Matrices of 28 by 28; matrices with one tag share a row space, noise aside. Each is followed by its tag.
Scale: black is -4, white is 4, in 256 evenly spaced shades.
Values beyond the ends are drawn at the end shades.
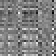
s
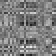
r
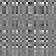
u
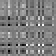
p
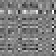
s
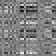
r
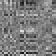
r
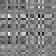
p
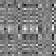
s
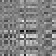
r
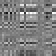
r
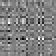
p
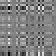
p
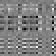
s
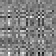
p
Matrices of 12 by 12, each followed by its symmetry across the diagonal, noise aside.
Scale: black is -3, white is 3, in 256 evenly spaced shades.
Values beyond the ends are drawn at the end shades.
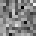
neither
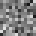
antisymmetric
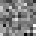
antisymmetric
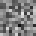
neither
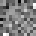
symmetric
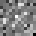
symmetric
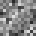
symmetric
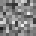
neither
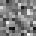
antisymmetric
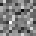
antisymmetric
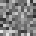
neither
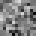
symmetric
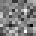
antisymmetric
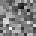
antisymmetric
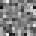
antisymmetric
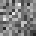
symmetric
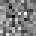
neither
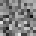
neither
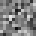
antisymmetric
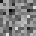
symmetric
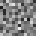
antisymmetric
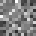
symmetric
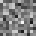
symmetric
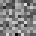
neither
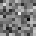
neither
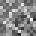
symmetric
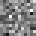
neither
